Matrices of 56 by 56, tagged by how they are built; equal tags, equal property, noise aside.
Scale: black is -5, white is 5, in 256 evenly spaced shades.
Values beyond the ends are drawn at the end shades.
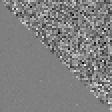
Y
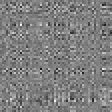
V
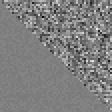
Y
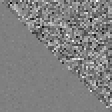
Y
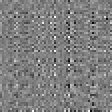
V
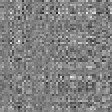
V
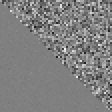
Y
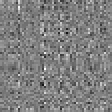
V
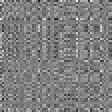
V
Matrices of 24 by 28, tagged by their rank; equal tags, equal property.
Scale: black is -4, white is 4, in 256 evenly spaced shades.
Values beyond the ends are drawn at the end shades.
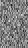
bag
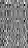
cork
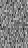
bag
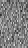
bag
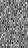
bag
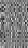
cork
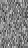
bag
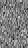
bag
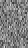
bag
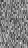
bag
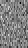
bag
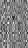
cork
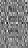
cork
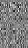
cork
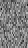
bag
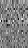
cork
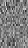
cork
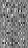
cork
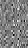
cork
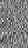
cork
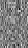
cork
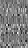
cork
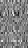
cork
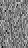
bag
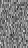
bag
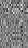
cork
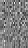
cork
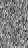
bag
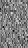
bag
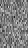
bag
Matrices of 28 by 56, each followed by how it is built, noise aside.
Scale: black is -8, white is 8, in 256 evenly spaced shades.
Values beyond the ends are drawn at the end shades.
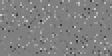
sparse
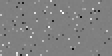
sparse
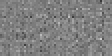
low rank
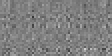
low rank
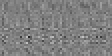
low rank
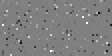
sparse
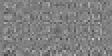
low rank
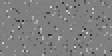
sparse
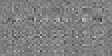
low rank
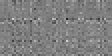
low rank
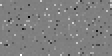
sparse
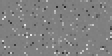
sparse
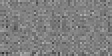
low rank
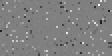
sparse
